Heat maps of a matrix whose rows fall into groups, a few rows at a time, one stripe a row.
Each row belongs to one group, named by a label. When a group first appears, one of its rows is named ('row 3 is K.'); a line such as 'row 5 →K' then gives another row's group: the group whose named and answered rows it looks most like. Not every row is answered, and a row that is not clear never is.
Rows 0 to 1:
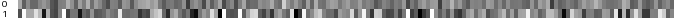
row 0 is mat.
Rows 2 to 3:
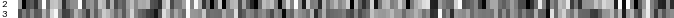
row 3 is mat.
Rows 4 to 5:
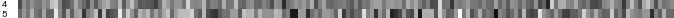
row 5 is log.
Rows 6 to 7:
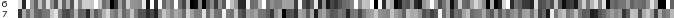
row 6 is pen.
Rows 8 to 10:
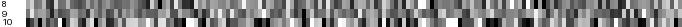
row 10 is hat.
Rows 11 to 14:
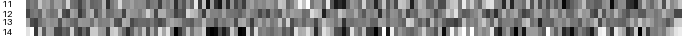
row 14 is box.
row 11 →box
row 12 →hat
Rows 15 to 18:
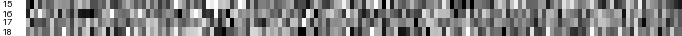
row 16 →log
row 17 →mat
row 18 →log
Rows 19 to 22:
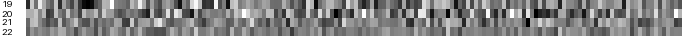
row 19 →log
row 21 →hat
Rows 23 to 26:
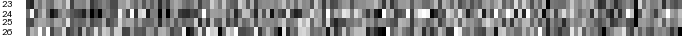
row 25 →box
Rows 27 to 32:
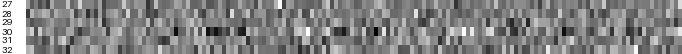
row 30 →box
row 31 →mat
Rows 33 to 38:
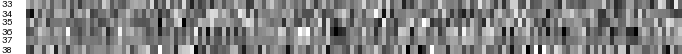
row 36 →box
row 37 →box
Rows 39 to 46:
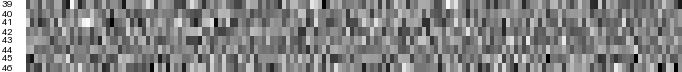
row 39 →hat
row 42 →log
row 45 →box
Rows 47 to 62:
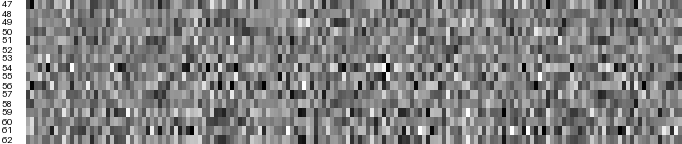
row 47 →box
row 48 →log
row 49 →box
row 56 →mat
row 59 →log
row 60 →box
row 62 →log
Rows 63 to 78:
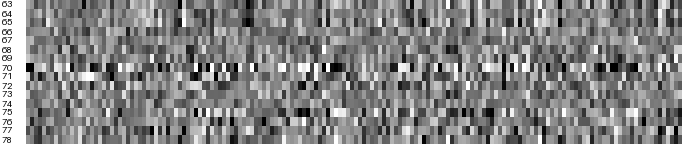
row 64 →pen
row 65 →pen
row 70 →box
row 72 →log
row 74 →hat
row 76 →mat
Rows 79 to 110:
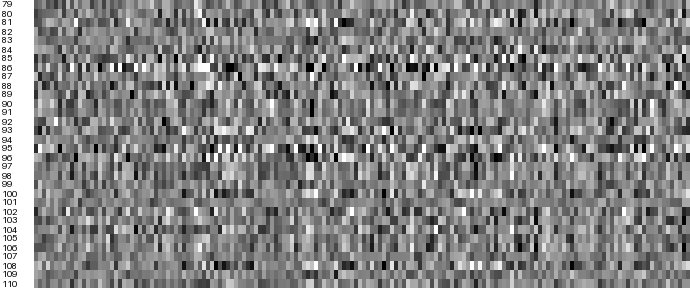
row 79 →hat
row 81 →box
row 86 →log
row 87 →mat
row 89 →hat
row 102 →hat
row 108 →box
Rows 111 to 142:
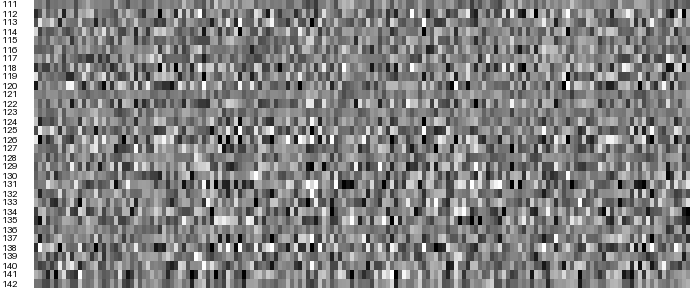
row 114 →mat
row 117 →pen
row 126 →mat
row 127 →log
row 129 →log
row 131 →box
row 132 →mat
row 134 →hat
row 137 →mat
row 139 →hat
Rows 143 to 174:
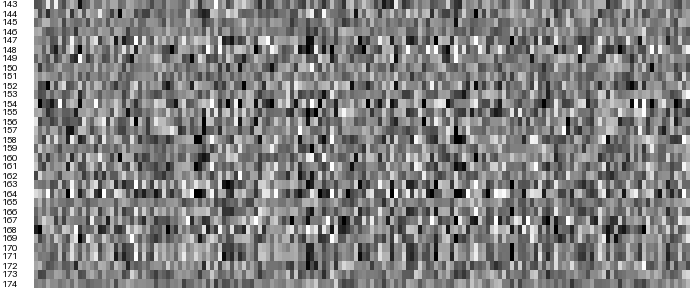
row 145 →pen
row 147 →log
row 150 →mat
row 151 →pen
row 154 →mat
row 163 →log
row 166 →log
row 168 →box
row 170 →log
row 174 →box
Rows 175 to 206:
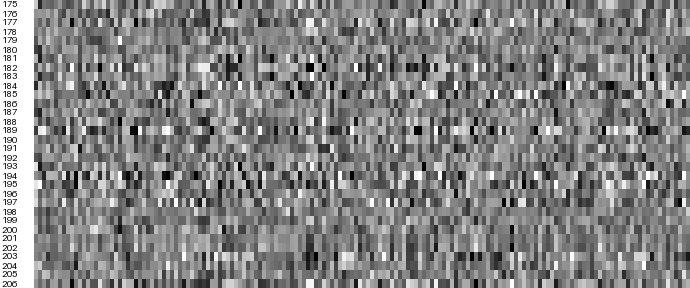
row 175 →mat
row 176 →pen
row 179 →log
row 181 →mat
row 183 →mat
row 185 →pen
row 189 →hat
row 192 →box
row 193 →mat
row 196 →mat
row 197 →pen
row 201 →log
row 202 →log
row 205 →pen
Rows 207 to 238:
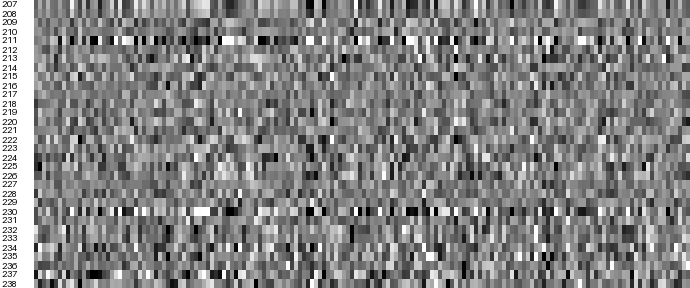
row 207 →log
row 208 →log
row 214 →hat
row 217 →hat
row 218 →hat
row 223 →log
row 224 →hat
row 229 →mat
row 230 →log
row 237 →log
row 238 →mat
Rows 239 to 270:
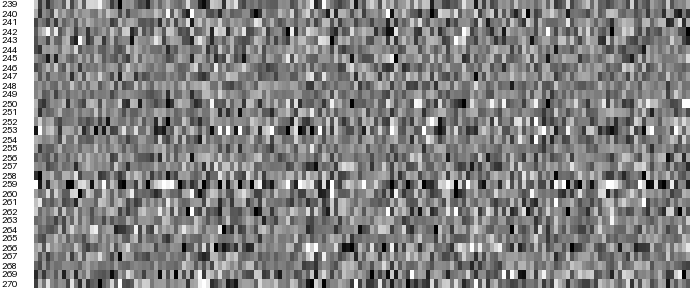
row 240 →pen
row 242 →hat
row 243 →hat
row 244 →box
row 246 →hat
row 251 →mat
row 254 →pen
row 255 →mat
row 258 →box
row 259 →mat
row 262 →pen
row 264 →log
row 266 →box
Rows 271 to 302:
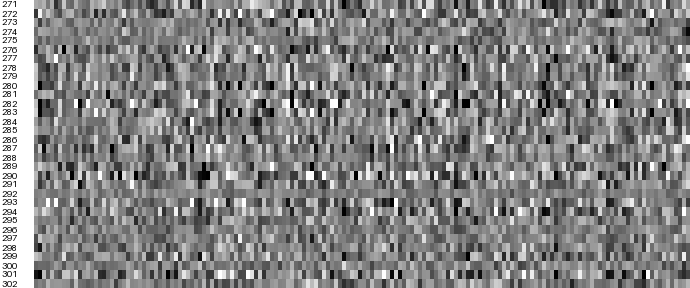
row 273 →mat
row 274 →hat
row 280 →mat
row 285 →pen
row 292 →log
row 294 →pen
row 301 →box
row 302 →box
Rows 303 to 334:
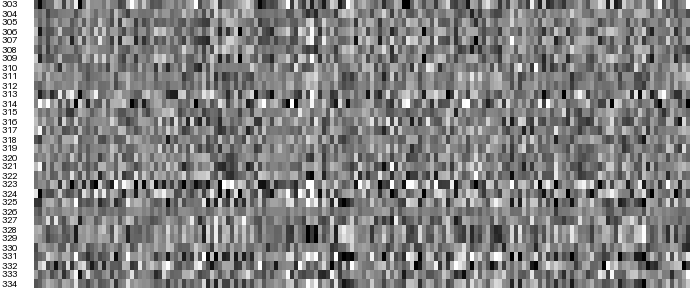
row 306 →mat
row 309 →mat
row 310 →pen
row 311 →box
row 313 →mat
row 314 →hat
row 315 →mat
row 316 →pen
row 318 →box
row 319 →pen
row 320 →log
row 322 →log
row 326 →box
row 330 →hat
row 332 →hat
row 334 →box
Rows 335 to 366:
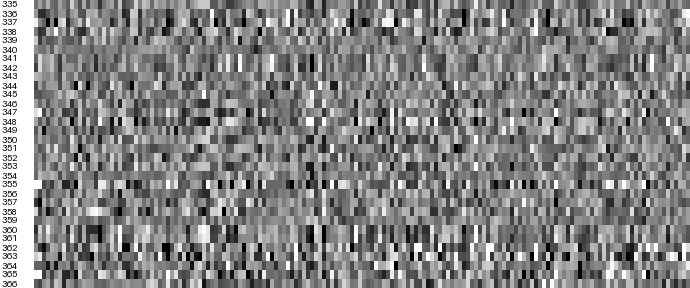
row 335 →log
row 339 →mat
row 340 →pen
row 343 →pen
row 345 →mat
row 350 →log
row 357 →box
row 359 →box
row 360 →log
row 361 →log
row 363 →pen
